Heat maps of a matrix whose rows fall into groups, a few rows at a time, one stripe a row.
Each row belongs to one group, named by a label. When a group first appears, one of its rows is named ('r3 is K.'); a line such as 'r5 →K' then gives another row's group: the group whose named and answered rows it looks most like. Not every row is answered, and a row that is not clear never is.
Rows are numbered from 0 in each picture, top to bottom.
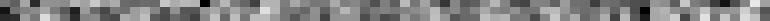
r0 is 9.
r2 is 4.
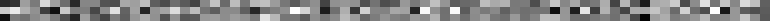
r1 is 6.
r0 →4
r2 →4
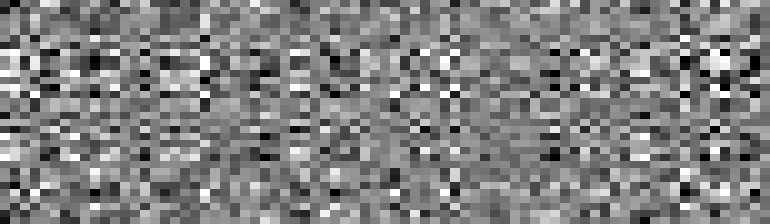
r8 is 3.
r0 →4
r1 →4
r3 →3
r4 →3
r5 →9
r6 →4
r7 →6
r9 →3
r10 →6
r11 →9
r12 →6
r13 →3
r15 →9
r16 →4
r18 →4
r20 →3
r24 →9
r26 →4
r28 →3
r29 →9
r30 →4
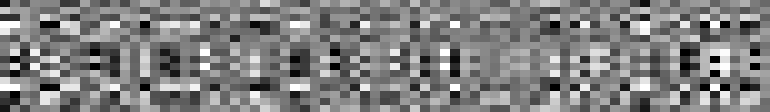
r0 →4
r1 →6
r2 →4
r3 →6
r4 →6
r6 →3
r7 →3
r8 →4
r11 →6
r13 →4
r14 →4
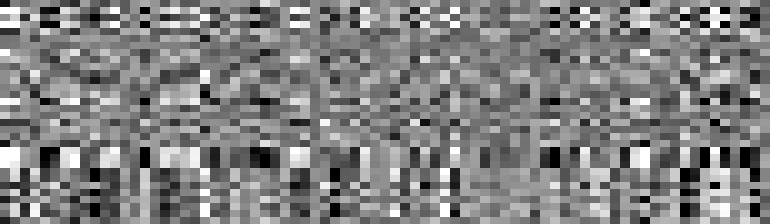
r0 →4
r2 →3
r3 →6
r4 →4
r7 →6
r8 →6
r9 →9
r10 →3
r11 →3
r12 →9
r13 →9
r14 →6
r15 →9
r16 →6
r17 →4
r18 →9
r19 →9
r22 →6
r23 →6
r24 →3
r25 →3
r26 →4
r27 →3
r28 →4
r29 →3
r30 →3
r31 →4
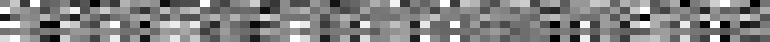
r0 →3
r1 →6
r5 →6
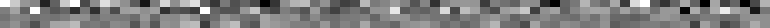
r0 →6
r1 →3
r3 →9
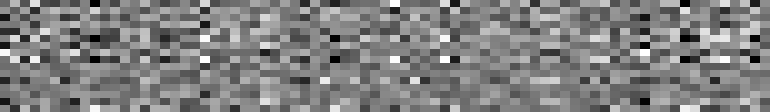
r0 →3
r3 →9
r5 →3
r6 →4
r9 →9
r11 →4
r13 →9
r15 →9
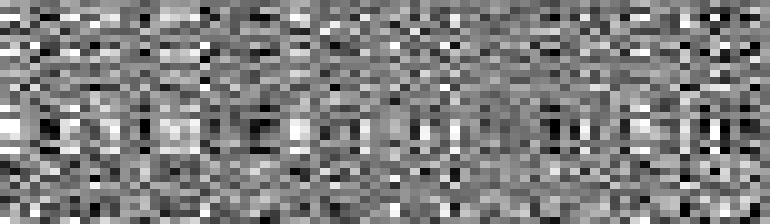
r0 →6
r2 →6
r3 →9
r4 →4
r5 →6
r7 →6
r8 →9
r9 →3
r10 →6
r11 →9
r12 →3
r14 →9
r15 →6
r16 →9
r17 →6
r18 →6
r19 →6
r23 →4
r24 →4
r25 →3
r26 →9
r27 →9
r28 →4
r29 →3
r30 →3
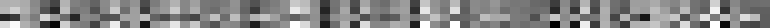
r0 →6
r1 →6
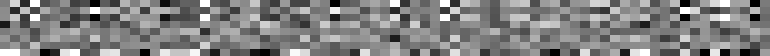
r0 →3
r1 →9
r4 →9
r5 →9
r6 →3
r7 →6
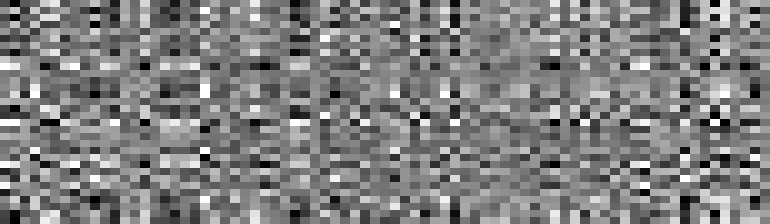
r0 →4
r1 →3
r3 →3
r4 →9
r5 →4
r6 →3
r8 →6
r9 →6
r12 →3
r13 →3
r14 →6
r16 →4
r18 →9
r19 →6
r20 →9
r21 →3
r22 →9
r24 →4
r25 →9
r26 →6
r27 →4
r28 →3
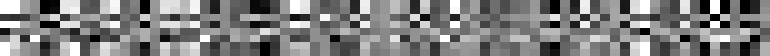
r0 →6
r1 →6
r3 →6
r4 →4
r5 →3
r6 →6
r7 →6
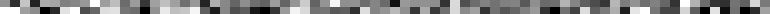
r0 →9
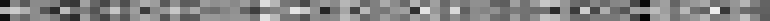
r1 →6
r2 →4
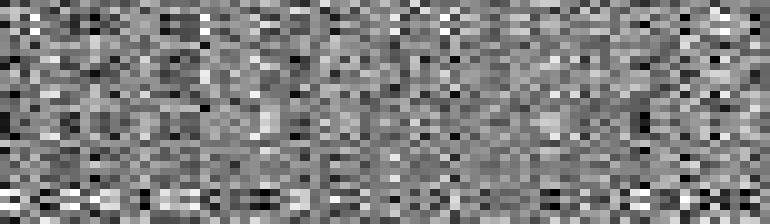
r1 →6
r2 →3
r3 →4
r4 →3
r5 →9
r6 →9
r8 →4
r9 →4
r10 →3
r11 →3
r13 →4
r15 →9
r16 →4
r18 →4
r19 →4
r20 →6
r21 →4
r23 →9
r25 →3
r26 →4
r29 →6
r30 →3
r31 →4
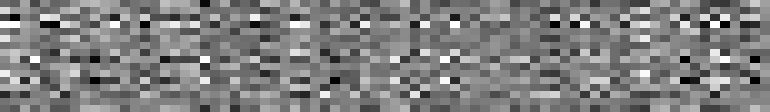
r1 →6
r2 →4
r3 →6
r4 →9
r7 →6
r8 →3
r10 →6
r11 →3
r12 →6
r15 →9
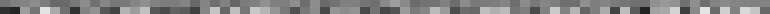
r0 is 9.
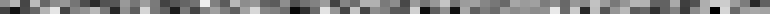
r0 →3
